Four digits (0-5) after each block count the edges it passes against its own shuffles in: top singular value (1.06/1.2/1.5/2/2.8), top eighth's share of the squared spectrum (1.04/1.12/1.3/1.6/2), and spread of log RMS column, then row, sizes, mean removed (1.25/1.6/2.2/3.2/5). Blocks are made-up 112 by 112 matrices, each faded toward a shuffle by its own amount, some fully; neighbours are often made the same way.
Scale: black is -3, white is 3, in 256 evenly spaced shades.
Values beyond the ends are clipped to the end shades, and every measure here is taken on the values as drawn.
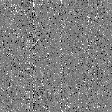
4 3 2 1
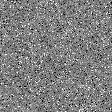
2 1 0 0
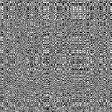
5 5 4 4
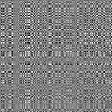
5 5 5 5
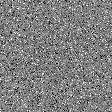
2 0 0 0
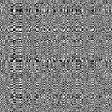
5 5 4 4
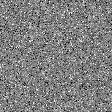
2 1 0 0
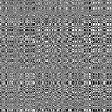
5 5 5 5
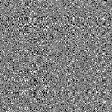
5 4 3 3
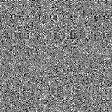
4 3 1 2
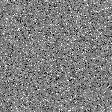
2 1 0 0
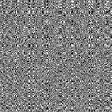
5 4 3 3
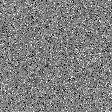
0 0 0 0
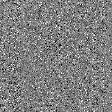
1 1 3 0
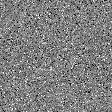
0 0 0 0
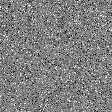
3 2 0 0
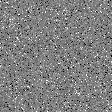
0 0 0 0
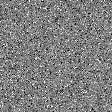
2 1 0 0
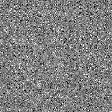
4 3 2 1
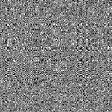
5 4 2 3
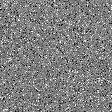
0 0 0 0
